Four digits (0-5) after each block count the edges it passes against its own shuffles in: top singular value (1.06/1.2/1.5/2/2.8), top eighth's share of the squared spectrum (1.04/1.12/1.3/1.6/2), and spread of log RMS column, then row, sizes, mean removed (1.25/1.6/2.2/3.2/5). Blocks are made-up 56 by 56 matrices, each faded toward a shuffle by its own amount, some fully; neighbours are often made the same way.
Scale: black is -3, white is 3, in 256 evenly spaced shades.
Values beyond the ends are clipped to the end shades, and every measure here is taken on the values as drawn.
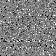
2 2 0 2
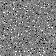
0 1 0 0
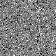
0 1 2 0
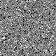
0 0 0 0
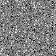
0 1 2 0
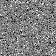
0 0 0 0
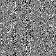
1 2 3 0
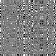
4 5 3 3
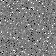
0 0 0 0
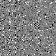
3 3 2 1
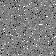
1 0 0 0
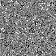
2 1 0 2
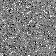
1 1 0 0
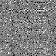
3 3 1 2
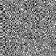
4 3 2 2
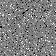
0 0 0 0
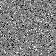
1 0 0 0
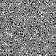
3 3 1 1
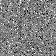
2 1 0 0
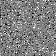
2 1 0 0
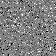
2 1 0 0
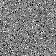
1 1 0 0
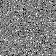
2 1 0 0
